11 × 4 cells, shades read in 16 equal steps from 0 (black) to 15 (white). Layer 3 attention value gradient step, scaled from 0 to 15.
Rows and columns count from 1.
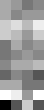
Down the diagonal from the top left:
10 8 11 12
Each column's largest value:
15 14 12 15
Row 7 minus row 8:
2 2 3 6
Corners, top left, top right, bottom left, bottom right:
10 8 0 5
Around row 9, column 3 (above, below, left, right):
7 9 10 7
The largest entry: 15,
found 2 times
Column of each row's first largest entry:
1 1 4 1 2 3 4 2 1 1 3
